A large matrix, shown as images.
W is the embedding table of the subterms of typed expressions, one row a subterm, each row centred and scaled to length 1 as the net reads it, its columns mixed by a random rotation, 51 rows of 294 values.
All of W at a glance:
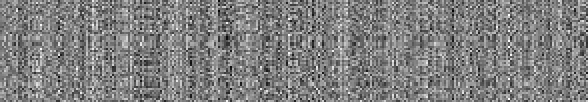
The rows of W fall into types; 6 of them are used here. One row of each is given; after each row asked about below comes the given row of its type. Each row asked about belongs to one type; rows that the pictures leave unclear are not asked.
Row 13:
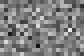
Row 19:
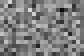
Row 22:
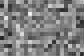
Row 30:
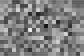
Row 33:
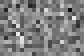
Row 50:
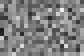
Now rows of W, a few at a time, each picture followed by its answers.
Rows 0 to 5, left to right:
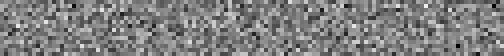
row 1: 30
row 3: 33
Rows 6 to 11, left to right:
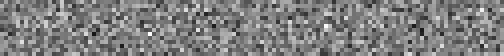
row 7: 13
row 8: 30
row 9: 22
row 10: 19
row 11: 50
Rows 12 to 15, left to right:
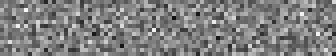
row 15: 13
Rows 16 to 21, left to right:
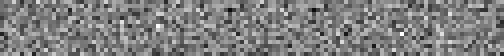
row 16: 33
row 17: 22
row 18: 19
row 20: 13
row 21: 22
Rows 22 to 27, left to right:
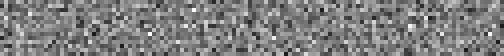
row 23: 13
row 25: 33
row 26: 22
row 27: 22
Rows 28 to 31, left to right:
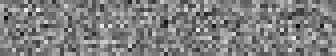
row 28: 30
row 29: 22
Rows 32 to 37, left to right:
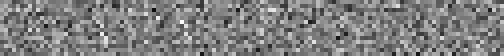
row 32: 30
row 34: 33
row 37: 33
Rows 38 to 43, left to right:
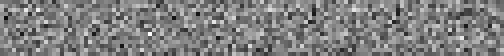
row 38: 30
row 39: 13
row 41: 19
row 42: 19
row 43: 30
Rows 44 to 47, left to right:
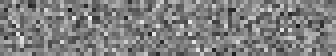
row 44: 33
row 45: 22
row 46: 19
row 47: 30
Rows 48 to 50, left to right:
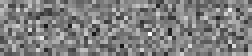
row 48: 30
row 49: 13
